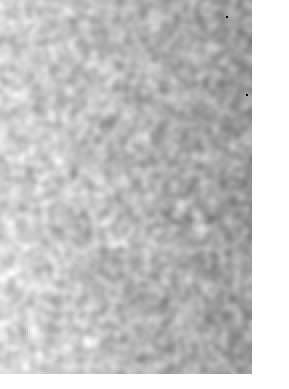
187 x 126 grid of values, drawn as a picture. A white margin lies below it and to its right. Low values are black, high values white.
There are two isolated cells, each far lower than the cells round it. On average the colour sits 70% of the way up the scale. There is an overall slope up to the left. No single row or column stands out from its neighbours.
